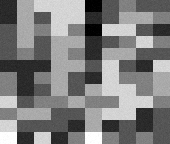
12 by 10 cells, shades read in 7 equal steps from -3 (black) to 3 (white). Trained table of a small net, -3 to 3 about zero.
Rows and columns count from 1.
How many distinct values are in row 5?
4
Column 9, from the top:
-1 1 -1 2 -1 -2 0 0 2 -2 -2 0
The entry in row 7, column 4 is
1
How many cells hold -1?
30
